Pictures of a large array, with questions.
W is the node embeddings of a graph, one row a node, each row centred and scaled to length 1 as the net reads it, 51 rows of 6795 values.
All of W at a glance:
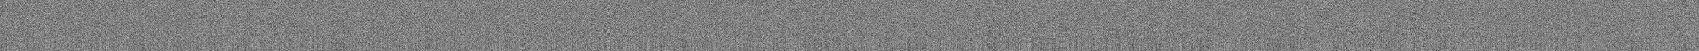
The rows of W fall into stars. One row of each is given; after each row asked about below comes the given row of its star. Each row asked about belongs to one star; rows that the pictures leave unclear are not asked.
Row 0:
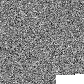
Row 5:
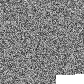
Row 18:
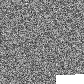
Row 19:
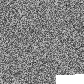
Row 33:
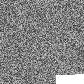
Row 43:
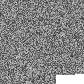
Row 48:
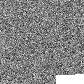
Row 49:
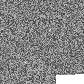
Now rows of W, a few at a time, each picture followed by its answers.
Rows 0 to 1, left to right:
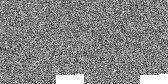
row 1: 48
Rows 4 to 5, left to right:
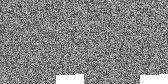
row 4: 18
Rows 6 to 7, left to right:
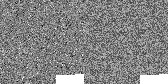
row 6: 43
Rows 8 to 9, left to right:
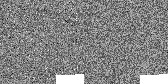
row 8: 18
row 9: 33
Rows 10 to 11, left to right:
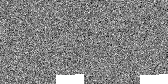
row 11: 33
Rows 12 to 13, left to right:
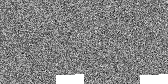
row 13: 48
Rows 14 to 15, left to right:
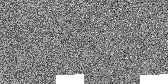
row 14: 19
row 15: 33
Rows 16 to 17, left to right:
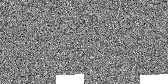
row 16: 33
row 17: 49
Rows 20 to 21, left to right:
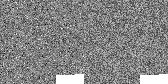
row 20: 43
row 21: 0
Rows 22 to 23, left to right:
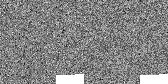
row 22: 33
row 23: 49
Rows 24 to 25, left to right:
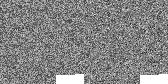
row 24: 18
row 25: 0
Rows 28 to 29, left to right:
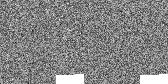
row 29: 5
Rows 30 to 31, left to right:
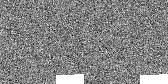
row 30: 48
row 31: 0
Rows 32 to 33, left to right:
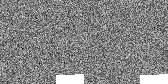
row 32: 0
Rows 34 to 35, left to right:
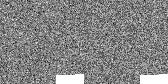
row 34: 33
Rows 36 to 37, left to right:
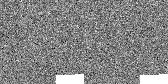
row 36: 19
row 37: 48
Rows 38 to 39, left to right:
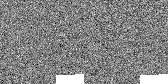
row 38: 43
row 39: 0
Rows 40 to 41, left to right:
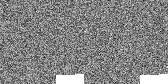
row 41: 48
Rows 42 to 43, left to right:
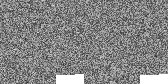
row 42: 18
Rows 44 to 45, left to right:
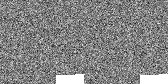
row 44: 0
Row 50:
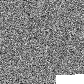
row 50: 48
